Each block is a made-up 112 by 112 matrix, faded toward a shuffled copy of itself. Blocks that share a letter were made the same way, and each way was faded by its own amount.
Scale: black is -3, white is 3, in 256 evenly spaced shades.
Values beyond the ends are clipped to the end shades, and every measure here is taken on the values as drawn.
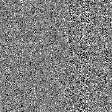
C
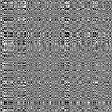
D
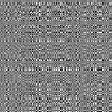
D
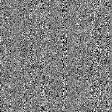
C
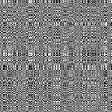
D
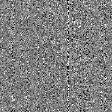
C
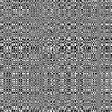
D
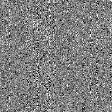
C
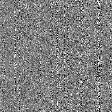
C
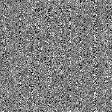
C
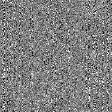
C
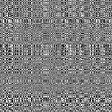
D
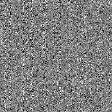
C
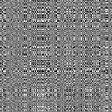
D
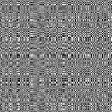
D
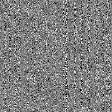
C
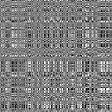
D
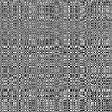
D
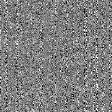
C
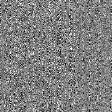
C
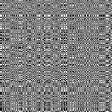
D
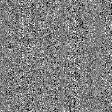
C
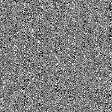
C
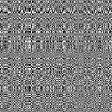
D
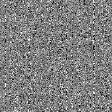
C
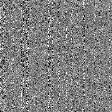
C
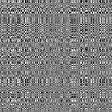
D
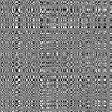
D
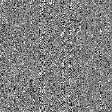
C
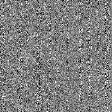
C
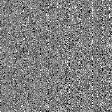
C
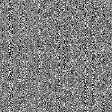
C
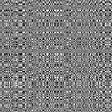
D
